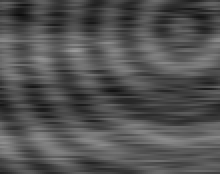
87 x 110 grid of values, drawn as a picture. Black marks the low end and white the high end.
Rings: centred on the top right. Average level on the scale: 30%. Stripes: horizontal, repeating 2 times.
